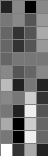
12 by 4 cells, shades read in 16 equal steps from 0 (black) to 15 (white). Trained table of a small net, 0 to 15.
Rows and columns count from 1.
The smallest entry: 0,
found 3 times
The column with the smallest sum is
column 2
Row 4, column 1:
6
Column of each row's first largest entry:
2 4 4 4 2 1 1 3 3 3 3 1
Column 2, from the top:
8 8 3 3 7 5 2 7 2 0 0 3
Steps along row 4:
down up up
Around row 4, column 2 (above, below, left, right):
3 7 6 5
